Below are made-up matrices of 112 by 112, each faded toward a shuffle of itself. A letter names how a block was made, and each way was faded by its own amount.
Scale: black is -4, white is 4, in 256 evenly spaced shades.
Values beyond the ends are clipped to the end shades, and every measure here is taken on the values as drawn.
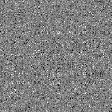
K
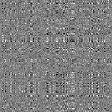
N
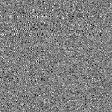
K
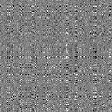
N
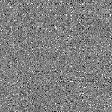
K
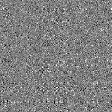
K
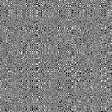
N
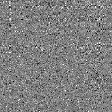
K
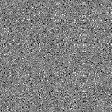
K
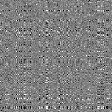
N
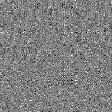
K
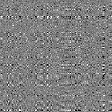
N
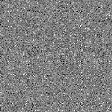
K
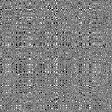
N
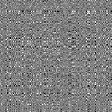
N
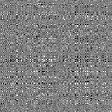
N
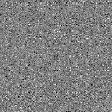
K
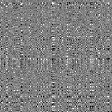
N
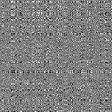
N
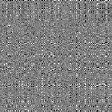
N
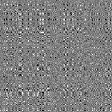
N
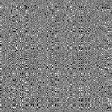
N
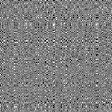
N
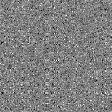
K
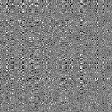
N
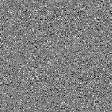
K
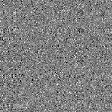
K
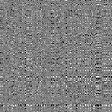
N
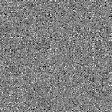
K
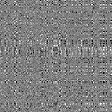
N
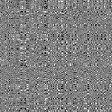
N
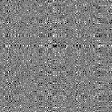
N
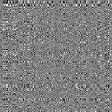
N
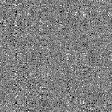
K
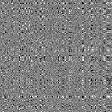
N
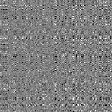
N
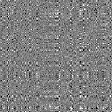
N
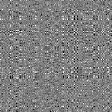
N
